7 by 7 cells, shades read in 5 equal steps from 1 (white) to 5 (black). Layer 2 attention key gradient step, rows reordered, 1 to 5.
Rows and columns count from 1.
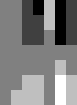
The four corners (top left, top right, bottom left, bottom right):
3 4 3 2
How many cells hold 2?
10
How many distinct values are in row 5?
2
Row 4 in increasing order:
3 3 3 3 3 3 3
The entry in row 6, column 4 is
2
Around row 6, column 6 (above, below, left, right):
2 1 3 2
